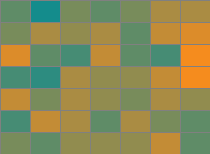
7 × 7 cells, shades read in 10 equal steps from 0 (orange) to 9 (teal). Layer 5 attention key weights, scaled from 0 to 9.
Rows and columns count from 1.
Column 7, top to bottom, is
3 1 0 0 4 6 6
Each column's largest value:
7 9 7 6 6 7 6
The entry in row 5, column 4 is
4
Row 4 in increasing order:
0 2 3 4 4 7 8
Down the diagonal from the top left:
6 3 7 4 5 5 6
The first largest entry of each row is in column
2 5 3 2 2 1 2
